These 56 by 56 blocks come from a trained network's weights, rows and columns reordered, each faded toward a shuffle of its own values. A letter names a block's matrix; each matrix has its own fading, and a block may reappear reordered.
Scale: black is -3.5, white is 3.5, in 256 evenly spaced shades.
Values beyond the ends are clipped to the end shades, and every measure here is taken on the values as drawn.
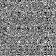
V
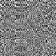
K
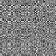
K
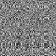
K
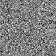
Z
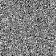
Z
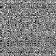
V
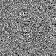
Z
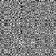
K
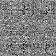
V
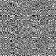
K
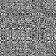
K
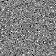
Z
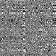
V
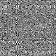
V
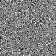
Z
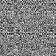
V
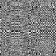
K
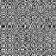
K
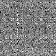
V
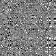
V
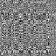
K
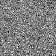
Z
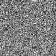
Z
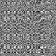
K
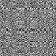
K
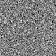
Z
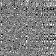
V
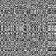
K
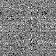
V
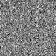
Z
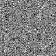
Z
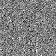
Z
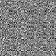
K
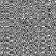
K
